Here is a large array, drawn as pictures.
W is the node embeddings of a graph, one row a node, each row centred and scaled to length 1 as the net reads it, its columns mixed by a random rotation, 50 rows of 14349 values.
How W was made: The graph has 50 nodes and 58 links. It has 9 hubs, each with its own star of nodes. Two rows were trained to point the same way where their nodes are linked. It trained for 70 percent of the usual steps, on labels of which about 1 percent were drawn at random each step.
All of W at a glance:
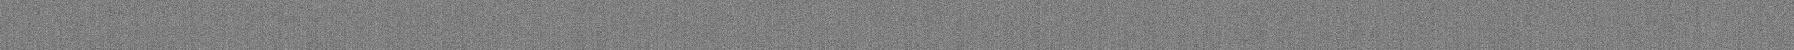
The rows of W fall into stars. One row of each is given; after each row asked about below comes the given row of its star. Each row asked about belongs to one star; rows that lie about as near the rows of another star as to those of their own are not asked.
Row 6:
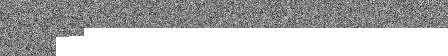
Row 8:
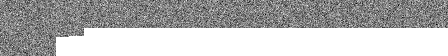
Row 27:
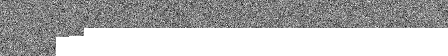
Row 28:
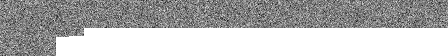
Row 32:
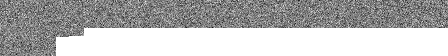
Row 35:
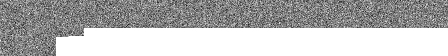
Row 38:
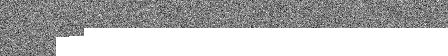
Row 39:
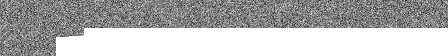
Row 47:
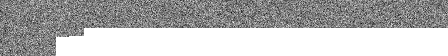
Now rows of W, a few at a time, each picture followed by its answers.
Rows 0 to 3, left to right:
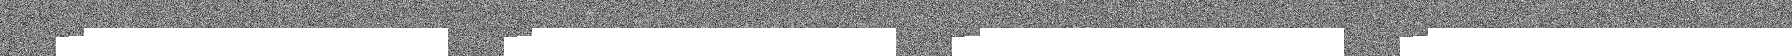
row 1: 47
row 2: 32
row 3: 47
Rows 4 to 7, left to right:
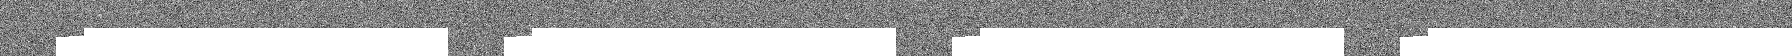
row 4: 38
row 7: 39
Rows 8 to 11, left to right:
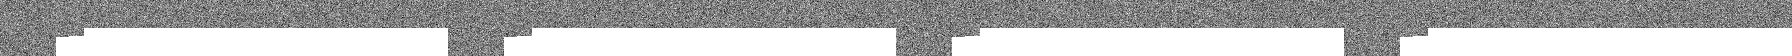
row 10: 39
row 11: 8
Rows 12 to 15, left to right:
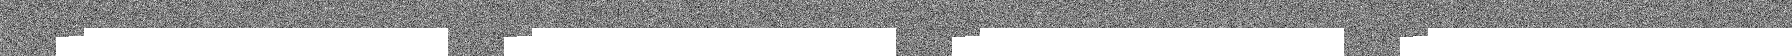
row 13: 35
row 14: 47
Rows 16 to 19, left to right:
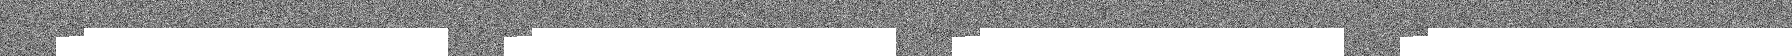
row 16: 6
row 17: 28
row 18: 32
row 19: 6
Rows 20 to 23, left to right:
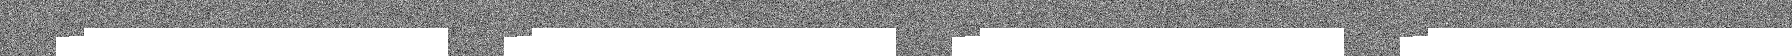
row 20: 38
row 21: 47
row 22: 38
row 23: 8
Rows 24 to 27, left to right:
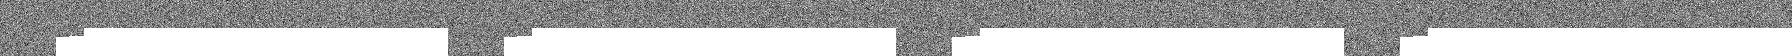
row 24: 47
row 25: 38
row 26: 39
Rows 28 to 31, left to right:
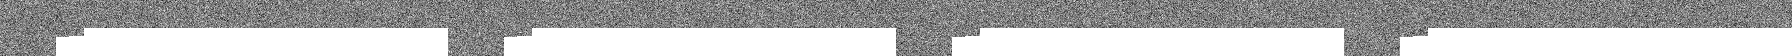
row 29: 39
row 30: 47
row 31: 27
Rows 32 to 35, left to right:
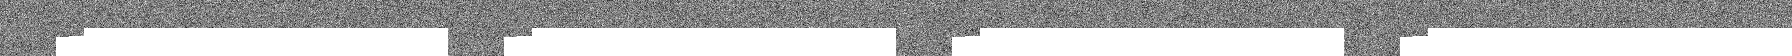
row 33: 35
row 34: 27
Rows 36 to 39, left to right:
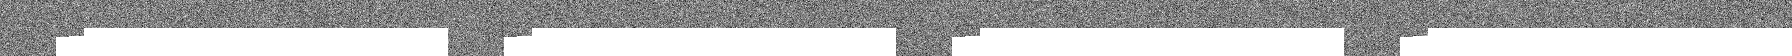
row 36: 6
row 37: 32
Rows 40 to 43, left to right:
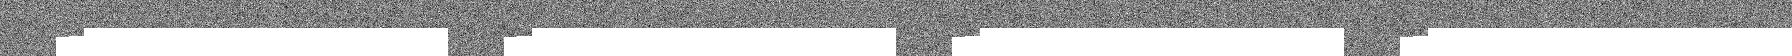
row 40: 8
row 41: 35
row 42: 39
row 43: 28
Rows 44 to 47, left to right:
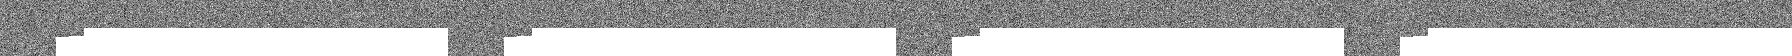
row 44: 35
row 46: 35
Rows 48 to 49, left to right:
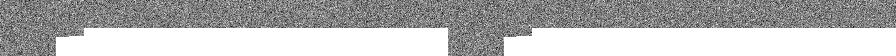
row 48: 39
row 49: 35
